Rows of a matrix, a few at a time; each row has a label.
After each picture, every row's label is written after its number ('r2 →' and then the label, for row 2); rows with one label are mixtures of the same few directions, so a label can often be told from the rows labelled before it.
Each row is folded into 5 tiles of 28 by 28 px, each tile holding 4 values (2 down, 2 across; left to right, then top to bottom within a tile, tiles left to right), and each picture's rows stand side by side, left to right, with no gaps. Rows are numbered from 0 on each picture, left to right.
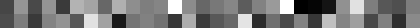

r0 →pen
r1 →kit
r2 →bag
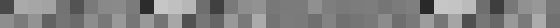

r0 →bag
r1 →bag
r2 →kit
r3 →bag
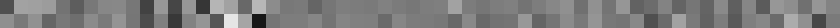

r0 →bag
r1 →pen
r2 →kit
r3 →kit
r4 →pen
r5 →pen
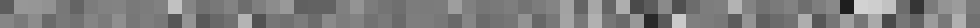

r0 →bag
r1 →kit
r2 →bag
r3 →kit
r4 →pen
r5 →kit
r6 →bag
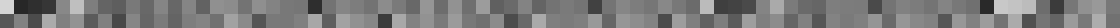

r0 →bag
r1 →pen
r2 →kit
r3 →pen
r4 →kit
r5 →bag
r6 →kit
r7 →bag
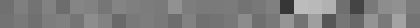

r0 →pen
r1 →kit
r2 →bag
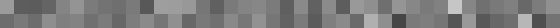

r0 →bag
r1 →bag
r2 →pen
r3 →kit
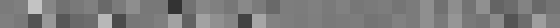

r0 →kit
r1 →kit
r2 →pen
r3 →pen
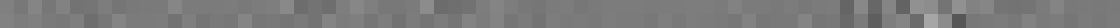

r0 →pen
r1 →kit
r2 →bag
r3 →bag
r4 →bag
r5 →kit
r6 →pen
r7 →bag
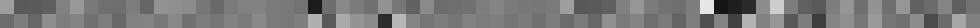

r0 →bag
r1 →bag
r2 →kit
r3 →bag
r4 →bag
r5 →bag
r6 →pen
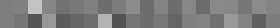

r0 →kit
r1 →pen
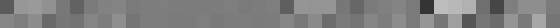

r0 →bag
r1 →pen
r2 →bag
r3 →bag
